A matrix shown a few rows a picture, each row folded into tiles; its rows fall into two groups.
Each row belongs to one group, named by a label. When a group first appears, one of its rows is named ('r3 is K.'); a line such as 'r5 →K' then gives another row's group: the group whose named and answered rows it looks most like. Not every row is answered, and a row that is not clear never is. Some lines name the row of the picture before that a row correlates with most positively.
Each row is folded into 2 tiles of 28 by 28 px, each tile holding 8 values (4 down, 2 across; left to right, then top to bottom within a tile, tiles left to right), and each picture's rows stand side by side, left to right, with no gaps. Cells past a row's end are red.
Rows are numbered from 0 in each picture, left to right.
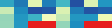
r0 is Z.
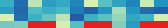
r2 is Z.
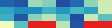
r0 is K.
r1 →K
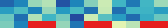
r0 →K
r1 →K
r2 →K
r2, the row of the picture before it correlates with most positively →0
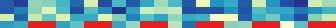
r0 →K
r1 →Z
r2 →K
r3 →Z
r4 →Z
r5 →K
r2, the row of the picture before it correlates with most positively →2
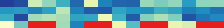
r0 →K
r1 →Z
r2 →K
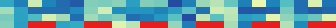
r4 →Z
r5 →Z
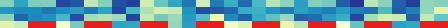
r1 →K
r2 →K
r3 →Z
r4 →K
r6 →K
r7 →K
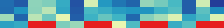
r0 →K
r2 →K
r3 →Z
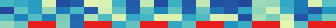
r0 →K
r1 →K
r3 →Z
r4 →K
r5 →Z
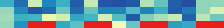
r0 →Z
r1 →Z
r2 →K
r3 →K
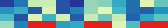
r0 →K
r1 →K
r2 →Z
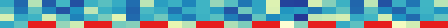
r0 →Z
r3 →K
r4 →K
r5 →K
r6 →Z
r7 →K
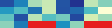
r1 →K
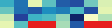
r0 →Z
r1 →K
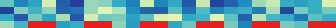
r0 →K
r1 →K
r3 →Z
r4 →K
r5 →K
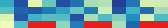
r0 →Z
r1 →K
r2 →K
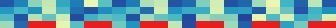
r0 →K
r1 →Z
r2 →K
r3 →K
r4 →K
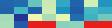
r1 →Z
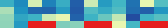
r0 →Z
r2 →Z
